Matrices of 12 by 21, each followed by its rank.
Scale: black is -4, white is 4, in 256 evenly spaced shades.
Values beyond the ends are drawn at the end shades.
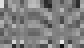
two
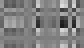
one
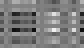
one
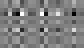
one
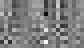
two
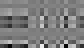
one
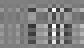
one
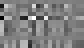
two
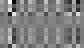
one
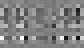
two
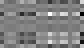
one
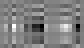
one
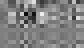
two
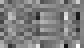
two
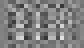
two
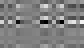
one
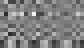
two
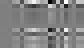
one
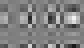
one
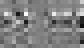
two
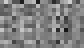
two
